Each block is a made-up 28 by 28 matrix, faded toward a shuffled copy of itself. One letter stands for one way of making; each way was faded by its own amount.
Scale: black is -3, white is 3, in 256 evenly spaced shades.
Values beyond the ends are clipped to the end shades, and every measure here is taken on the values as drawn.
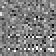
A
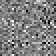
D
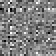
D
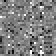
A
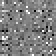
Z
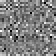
D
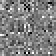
D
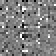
A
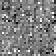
A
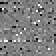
Z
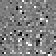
Z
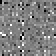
Z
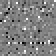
Z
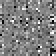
A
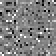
Z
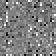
Z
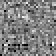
D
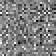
D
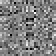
D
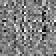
D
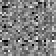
D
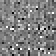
A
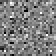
A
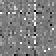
A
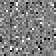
A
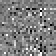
A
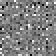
A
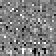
A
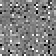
A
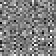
D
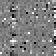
A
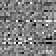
D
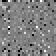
Z
